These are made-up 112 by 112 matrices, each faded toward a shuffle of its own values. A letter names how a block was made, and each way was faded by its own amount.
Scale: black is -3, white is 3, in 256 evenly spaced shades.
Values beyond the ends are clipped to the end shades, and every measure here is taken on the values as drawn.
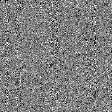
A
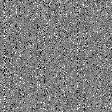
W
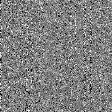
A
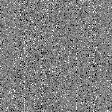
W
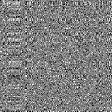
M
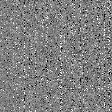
W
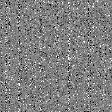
W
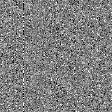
A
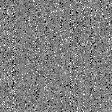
W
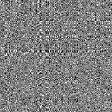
M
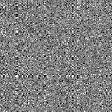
M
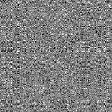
M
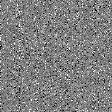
W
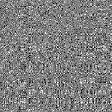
M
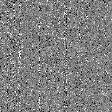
W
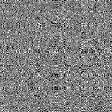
M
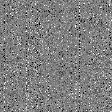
W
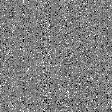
W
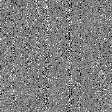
W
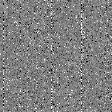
W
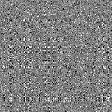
M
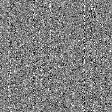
A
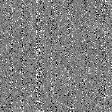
W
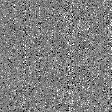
W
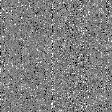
W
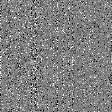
W
